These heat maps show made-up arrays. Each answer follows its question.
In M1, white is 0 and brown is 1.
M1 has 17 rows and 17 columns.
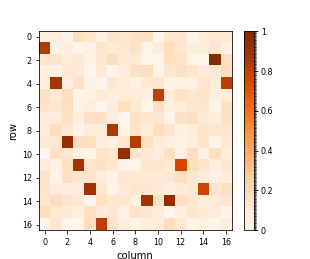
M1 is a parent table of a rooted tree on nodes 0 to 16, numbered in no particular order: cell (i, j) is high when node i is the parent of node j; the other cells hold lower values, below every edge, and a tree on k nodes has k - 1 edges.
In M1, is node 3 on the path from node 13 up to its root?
no
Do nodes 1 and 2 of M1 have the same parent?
no
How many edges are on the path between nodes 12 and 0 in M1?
6
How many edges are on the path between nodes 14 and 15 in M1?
3
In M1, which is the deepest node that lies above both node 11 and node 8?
14
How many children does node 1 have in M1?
1
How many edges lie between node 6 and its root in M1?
4
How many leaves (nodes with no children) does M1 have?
6
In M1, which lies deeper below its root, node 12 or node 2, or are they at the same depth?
the same depth
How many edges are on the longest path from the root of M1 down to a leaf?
5
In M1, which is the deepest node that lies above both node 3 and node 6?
14
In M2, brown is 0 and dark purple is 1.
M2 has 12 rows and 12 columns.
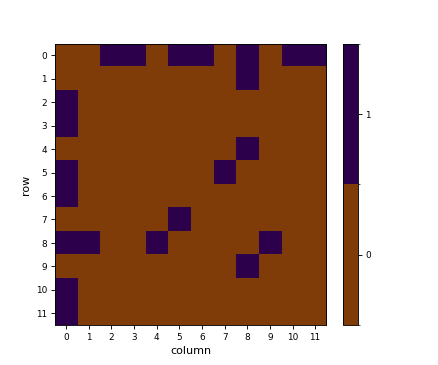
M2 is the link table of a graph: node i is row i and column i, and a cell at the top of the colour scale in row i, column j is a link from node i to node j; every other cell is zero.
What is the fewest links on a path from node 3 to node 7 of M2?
3
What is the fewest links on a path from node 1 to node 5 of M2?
3
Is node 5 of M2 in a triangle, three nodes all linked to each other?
no
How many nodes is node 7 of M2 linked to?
1
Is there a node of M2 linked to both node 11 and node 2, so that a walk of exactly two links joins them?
yes
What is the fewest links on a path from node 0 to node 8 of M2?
1
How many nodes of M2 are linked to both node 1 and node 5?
0
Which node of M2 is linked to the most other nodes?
node 0
